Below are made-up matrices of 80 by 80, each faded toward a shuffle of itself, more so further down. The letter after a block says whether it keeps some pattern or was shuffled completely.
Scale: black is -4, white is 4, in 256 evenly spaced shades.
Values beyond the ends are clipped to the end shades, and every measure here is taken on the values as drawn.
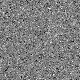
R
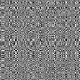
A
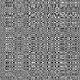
A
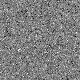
R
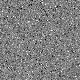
R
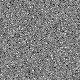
R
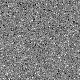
R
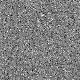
R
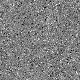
R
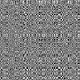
A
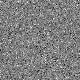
R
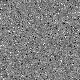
R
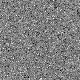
R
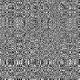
A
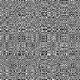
A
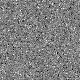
R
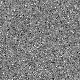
R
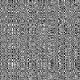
A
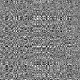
A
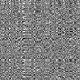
A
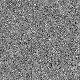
R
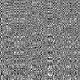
A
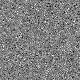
R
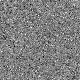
R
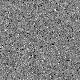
R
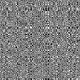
A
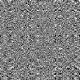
A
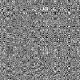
A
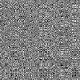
A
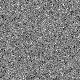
R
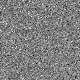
R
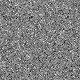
R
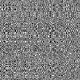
A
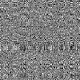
A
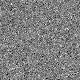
R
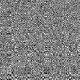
A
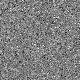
R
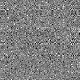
A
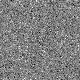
R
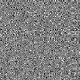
A
